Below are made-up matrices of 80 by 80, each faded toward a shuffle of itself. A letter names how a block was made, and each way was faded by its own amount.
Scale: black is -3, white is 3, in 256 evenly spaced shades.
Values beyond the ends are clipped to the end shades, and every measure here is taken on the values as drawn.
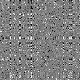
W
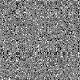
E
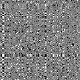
W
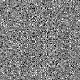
E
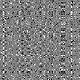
W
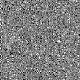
E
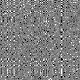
W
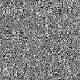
E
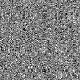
E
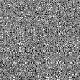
E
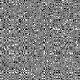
W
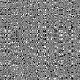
W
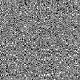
E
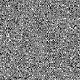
E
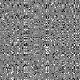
W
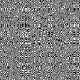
W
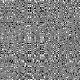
W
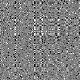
W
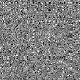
E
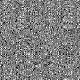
E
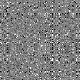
W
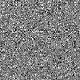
E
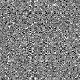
E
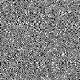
E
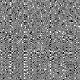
W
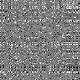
W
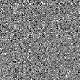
E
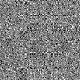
E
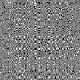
W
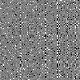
W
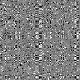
W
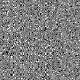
E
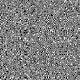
E
